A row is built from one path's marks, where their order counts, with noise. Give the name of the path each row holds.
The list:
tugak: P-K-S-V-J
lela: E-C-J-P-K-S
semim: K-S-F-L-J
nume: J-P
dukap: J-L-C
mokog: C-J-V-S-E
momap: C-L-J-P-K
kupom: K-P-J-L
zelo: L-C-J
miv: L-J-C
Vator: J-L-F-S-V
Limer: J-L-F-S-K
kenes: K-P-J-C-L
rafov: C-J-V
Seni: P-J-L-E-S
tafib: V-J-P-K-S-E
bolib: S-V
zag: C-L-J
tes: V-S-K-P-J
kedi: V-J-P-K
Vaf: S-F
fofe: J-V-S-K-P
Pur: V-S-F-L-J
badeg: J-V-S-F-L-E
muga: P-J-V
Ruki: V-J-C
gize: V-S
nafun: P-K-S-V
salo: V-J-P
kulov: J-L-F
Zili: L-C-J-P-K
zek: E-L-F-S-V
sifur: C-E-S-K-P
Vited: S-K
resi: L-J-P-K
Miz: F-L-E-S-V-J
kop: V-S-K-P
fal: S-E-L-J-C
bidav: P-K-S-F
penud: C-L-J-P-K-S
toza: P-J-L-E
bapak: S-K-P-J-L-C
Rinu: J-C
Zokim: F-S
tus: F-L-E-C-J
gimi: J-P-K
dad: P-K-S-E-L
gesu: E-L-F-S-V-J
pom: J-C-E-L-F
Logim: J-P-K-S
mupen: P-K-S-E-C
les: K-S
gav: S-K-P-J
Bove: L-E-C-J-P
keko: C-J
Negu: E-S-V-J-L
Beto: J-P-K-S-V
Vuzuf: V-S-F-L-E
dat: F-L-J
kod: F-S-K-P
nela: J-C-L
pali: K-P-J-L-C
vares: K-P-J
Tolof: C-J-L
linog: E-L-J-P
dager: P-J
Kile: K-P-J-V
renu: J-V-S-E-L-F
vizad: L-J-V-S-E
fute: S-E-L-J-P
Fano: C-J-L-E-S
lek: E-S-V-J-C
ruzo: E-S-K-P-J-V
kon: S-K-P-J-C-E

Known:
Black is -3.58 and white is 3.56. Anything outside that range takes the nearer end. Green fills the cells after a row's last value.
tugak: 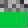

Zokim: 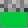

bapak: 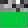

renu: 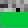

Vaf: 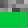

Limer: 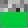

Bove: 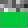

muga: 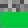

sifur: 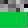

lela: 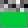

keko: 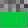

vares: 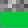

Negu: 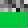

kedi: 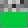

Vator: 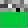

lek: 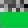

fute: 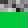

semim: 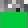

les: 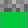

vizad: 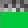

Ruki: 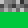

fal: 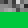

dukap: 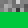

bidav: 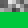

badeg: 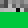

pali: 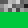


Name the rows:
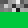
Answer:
penud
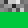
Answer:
Logim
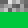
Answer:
gimi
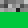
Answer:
zek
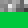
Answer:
dat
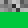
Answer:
kop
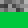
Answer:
bolib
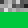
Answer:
Zili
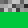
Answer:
kupom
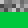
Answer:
gize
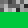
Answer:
Tolof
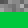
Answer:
Vited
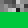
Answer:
Fano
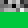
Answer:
tafib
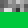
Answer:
pom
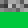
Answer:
nafun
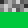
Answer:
momap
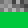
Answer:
miv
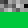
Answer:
dad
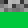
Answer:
gav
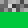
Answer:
Kile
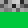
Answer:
tes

